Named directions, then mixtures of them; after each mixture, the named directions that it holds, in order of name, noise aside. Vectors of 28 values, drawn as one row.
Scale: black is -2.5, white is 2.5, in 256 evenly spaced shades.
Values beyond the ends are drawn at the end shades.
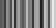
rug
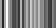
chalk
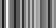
chalk, rug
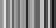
rug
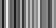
chalk, rug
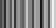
rug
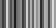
chalk, rug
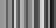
rug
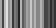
chalk, rug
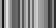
chalk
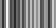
chalk, rug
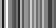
chalk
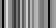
chalk, rug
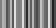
chalk, rug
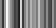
chalk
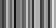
chalk, rug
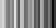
rug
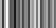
chalk, rug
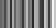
rug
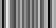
chalk, rug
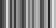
chalk, rug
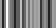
chalk, rug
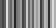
chalk, rug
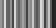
rug
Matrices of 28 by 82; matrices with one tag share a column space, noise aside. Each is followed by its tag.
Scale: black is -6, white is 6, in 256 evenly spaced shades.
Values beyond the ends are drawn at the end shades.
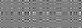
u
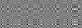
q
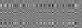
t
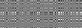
u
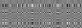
t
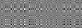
q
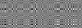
q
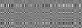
t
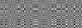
q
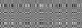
t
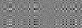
q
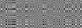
q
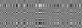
t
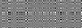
u
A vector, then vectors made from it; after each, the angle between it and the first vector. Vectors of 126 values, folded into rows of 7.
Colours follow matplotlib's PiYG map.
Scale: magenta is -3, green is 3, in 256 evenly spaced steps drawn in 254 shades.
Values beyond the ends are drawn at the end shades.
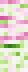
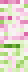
nearly parallel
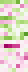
nearly opposite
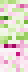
nearly opposite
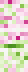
nearly parallel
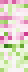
nearly parallel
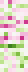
nearly parallel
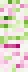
nearly opposite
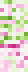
nearly opposite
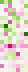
partly opposed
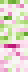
nearly opposite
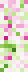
partly aligned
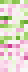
nearly opposite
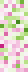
partly opposed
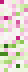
partly aligned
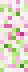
partly aligned
